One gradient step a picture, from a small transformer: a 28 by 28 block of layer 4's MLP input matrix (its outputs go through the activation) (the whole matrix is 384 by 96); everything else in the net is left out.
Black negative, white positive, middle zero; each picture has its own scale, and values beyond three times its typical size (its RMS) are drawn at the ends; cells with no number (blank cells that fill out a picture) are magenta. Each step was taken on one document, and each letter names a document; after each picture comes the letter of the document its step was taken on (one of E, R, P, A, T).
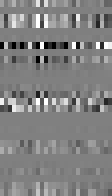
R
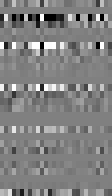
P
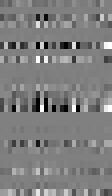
R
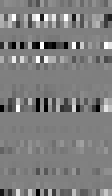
R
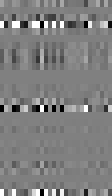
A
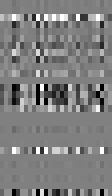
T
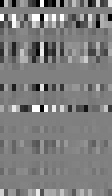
A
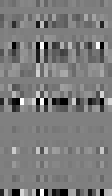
T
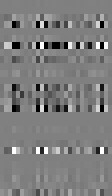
T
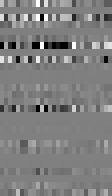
R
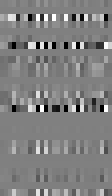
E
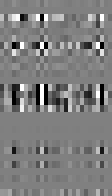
T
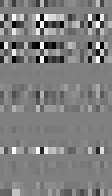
P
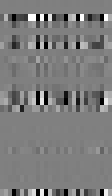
E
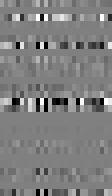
E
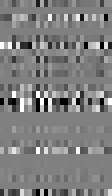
E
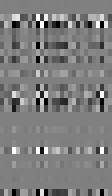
T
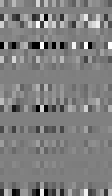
P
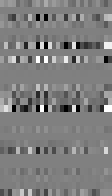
R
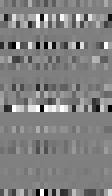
R
